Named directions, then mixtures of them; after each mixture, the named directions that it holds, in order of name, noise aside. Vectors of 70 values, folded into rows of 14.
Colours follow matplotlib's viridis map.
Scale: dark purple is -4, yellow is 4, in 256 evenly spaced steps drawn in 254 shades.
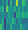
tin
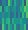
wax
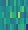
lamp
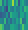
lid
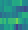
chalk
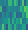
lid, wax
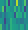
tin, wax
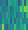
chalk, lid, wax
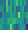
chalk, lamp, tin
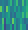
tin, wax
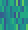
lamp, lid, tin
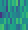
chalk, lid, wax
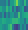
chalk, lamp, tin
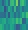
chalk, lid, tin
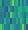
lamp, lid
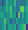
lamp, wax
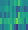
chalk, lamp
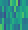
lid, tin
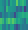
chalk, tin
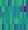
chalk, wax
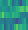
chalk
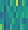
lid, tin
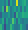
tin
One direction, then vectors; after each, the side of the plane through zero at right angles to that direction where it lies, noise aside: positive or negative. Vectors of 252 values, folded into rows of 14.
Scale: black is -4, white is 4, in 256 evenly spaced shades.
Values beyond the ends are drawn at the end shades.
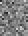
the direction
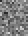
positive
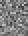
negative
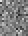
negative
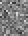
positive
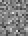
negative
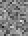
negative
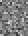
negative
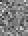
positive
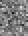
positive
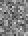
positive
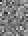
positive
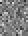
negative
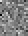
negative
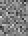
negative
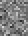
positive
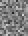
positive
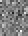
negative
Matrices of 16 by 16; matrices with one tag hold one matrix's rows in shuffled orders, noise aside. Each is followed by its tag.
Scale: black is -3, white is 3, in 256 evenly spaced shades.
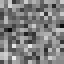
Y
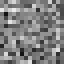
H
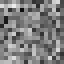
H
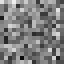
H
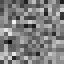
Y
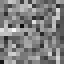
H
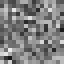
Y
